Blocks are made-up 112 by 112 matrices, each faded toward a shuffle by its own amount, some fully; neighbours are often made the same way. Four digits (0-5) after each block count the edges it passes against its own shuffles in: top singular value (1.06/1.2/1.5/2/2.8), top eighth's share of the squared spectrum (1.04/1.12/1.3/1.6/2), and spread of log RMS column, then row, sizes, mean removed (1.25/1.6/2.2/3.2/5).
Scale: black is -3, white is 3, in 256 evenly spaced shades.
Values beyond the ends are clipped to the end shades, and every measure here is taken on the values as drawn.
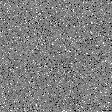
2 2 0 1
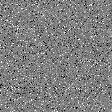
3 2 0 2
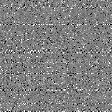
4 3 1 3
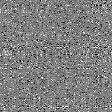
4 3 2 3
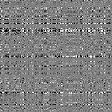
5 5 3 4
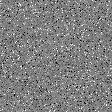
1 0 0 0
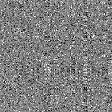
4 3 2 2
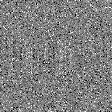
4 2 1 1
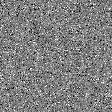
2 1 0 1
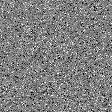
2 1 0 0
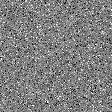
2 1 0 0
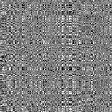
5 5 4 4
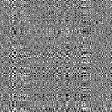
5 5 4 4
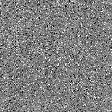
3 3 1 1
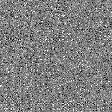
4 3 1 1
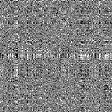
5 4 3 3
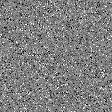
2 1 0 0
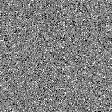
3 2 1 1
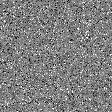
0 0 0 0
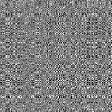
5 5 4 4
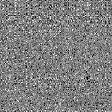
4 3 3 2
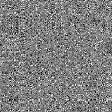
4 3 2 2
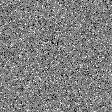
1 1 0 0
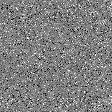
0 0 0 1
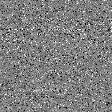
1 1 0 2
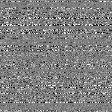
2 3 0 5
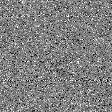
1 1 0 2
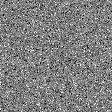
0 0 0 0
